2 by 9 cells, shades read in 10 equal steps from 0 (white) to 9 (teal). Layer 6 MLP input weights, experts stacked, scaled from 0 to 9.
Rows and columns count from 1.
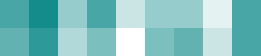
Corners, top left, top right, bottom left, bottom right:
7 7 6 7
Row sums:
45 42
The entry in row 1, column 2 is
9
